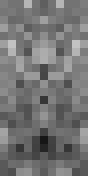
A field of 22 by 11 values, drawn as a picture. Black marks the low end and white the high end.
The bottom middle is the ninth with the lowest average. Values change most from cell to cell in the centre. It is mirror symmetric from left to right. No single row or column stands out from its neighbours.
